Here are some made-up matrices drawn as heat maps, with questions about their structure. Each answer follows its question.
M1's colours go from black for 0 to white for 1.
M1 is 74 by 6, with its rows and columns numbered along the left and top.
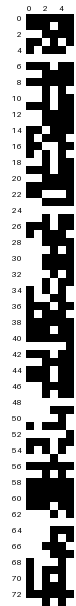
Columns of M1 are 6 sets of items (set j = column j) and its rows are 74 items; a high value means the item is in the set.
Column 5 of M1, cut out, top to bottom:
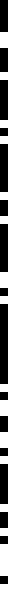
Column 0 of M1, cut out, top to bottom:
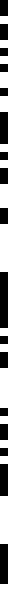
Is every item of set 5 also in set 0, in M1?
no
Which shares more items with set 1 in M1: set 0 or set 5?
set 0
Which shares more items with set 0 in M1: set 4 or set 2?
set 2
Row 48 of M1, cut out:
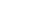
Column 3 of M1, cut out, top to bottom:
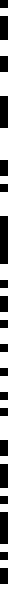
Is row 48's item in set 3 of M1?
yes
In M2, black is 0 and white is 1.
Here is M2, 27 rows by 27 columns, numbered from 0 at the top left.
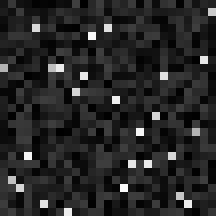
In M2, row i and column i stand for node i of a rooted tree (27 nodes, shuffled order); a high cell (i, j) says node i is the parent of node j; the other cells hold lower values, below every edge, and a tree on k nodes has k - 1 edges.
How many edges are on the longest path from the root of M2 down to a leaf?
17
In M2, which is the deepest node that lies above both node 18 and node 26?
20
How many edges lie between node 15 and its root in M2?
17
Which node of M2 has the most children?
8
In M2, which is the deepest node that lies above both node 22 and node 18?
20
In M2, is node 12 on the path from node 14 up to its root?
yes
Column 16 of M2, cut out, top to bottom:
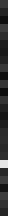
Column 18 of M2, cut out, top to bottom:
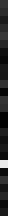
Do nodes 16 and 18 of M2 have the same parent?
yes
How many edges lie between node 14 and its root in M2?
1
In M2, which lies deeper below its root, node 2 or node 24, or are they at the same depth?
node 2
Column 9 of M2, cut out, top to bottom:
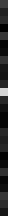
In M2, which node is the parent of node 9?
11
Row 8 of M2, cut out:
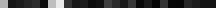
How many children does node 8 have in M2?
3
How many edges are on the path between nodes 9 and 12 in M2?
6
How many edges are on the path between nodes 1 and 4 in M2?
7
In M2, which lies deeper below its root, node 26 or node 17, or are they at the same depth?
node 26
